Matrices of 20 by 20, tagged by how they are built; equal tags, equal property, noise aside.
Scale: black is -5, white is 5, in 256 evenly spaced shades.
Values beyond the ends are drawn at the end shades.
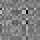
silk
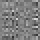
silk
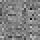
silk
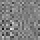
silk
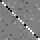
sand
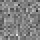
silk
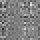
silk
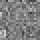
silk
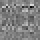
silk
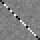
sand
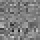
silk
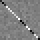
sand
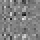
silk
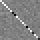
sand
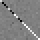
sand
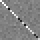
sand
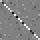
sand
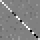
sand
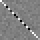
sand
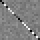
sand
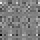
silk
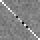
sand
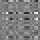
silk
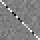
sand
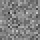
silk
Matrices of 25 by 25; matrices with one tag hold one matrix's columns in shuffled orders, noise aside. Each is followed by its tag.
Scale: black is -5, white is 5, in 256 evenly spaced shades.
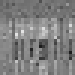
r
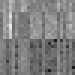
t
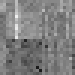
t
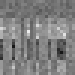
r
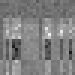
r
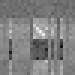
r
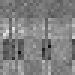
r
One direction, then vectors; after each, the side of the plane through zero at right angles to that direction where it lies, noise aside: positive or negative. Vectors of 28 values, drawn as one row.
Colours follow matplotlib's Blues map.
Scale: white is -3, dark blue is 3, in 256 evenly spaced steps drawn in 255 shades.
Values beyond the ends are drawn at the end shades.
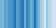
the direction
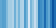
negative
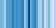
positive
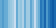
negative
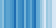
positive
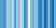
negative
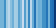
negative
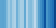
negative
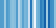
negative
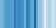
positive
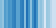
positive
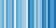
negative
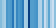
positive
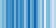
positive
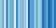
negative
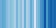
negative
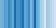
positive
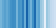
positive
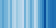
negative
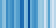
positive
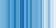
positive
